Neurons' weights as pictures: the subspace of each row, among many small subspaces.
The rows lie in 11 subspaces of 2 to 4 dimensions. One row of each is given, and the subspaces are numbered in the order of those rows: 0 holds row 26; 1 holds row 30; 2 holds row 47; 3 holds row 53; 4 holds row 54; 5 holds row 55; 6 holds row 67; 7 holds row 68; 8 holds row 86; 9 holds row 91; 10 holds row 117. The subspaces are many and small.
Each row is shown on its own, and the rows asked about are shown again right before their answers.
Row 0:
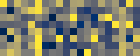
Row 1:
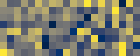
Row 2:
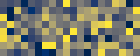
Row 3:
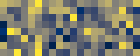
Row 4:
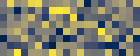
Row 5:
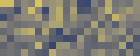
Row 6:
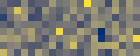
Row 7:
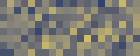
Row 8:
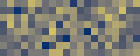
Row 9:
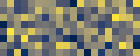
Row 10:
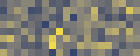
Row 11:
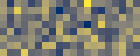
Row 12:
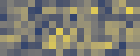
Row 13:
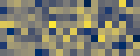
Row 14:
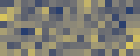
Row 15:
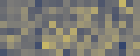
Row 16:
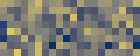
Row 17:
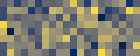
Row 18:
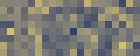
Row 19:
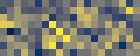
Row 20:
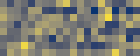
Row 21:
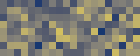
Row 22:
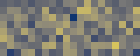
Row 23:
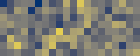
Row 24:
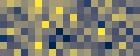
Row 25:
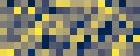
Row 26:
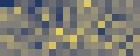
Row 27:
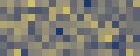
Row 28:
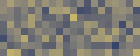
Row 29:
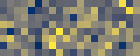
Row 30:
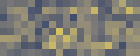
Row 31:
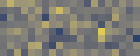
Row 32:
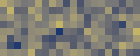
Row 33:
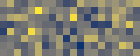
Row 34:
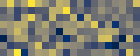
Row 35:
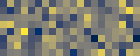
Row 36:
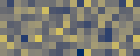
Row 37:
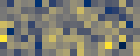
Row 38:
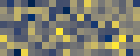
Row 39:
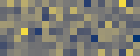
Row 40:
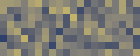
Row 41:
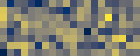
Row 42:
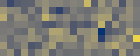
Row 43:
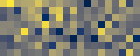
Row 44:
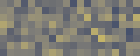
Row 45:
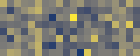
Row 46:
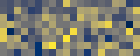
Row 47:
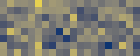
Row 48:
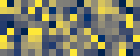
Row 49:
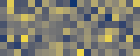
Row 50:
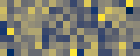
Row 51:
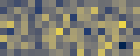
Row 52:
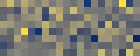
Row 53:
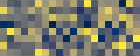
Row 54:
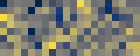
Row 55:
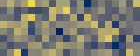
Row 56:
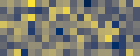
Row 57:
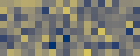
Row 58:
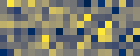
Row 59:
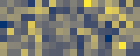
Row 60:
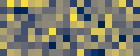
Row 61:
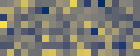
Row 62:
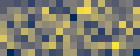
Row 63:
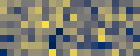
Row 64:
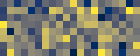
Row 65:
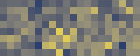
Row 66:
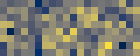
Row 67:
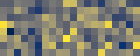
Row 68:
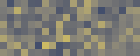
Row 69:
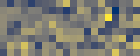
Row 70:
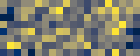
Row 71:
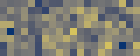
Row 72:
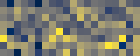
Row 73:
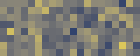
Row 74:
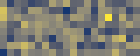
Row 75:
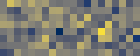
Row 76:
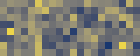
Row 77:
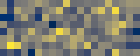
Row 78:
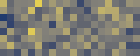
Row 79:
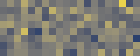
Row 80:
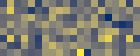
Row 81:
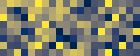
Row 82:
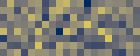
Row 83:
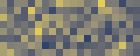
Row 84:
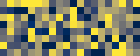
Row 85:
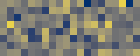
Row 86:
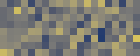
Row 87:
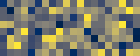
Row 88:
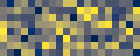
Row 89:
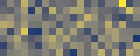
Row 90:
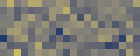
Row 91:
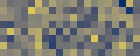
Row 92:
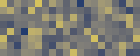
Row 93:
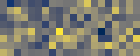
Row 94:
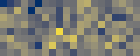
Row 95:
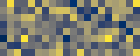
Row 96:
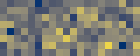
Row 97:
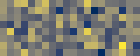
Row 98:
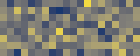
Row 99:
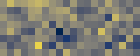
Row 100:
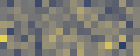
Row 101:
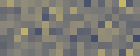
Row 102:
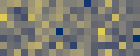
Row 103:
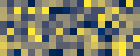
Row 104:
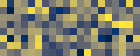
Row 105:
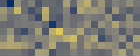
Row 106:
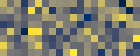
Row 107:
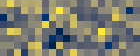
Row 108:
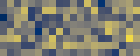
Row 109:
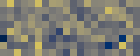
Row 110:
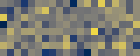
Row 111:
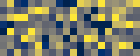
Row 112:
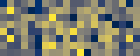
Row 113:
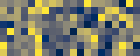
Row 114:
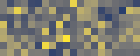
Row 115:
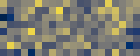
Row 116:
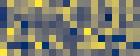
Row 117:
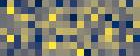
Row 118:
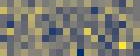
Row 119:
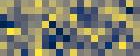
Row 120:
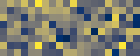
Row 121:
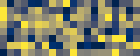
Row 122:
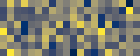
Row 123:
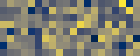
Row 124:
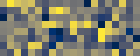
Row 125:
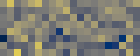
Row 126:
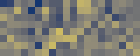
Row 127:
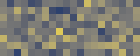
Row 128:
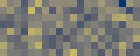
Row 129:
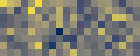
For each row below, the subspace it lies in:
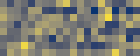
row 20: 1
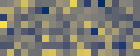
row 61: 6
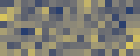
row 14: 4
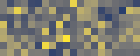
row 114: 7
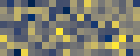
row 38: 5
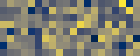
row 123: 9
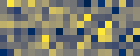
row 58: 1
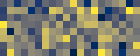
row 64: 7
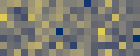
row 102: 8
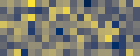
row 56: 5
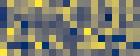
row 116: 9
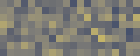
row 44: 8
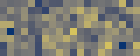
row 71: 2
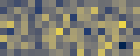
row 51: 7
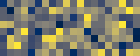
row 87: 4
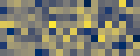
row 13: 3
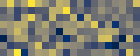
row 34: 5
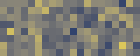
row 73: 2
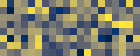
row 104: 10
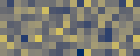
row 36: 6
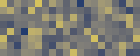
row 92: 4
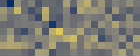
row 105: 4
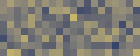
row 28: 10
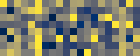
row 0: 10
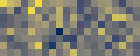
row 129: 0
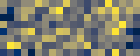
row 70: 4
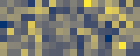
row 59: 5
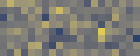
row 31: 3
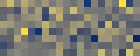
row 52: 0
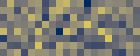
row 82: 7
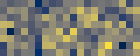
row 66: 2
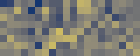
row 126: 4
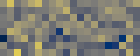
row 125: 5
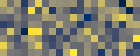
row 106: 0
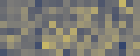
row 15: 1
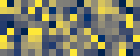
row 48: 4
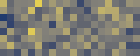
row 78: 4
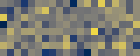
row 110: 6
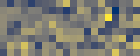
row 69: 1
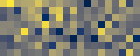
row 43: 0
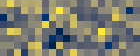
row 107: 3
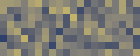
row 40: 6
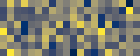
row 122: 7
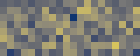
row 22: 10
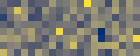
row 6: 8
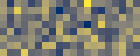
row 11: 7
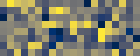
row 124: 3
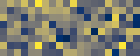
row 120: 8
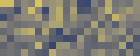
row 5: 4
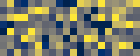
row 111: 10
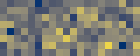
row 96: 2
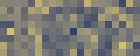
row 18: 2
